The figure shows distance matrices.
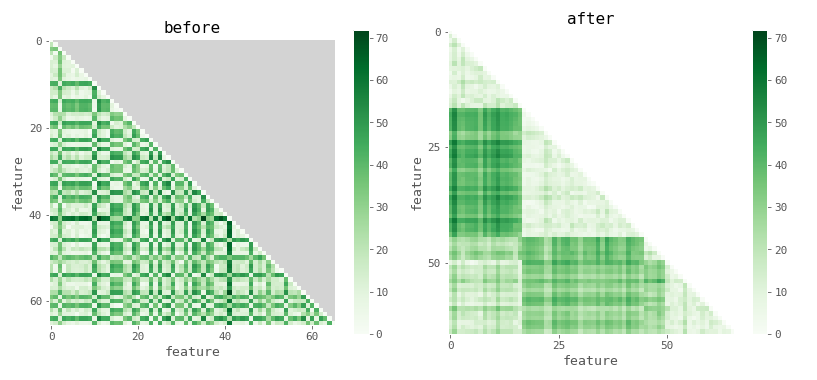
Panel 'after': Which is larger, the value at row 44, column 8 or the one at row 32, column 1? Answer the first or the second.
the second
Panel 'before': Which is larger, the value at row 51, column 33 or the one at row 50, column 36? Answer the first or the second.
the first
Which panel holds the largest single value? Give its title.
before
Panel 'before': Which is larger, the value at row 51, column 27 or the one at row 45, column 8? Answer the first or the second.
the first
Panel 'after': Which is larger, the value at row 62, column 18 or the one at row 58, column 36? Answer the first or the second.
the second
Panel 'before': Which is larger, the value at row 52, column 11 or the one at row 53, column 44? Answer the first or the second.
the first
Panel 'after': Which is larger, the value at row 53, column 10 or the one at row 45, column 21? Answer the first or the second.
the second
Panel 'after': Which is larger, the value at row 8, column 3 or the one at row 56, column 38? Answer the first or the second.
the second
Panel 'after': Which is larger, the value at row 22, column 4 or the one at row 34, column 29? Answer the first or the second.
the first
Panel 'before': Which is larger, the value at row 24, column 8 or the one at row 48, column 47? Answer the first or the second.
the second
